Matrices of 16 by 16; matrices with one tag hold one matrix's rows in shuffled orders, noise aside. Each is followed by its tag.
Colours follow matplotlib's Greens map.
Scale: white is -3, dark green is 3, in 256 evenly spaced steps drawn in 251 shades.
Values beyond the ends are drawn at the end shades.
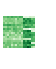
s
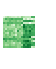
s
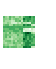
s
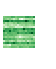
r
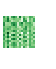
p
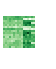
s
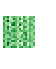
p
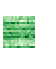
r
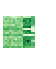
s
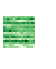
r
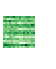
r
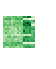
s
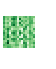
p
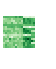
s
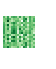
p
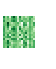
p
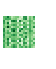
p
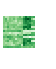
s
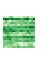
r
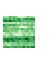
r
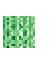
p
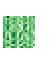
p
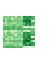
s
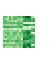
s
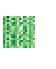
p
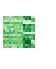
s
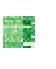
s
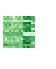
s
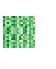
p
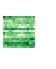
r
